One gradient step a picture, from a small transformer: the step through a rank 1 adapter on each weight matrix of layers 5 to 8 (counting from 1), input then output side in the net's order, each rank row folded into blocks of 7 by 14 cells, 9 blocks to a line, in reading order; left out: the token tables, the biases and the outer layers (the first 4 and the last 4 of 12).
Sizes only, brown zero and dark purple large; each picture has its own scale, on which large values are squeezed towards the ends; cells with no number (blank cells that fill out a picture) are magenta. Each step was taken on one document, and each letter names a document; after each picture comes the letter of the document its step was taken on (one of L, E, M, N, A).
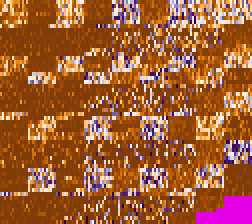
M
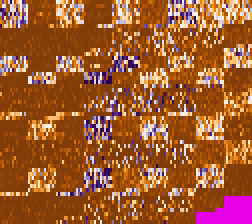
M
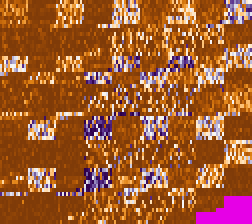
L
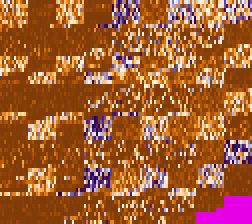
M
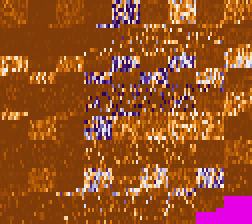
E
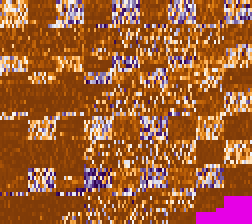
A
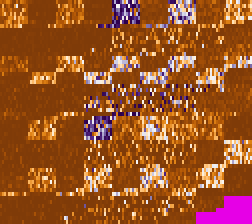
E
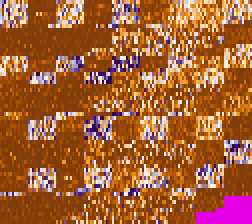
M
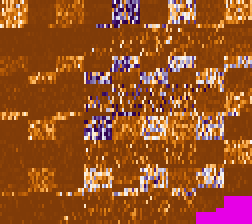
E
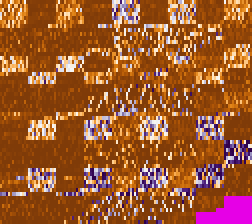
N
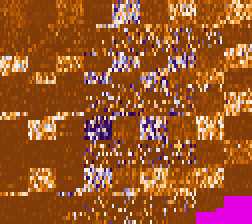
A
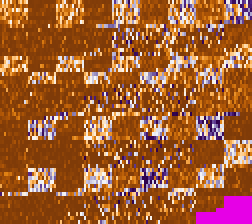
L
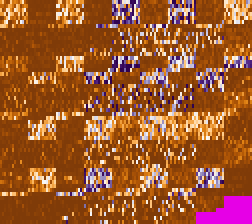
E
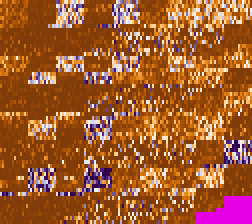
M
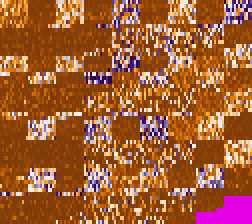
L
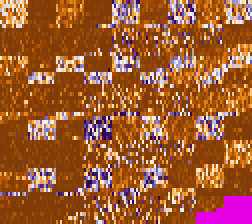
L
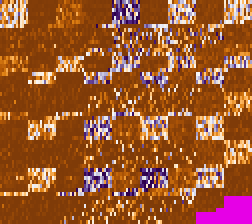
N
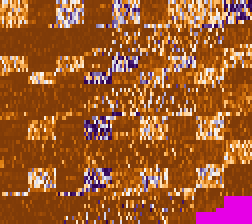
M
